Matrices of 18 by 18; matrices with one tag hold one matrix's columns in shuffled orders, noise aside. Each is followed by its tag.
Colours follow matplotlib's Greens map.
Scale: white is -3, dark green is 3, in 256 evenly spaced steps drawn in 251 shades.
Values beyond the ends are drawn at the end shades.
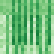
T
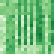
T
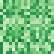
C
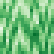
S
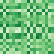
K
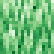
S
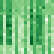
T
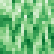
S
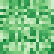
C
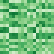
K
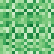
K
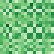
K
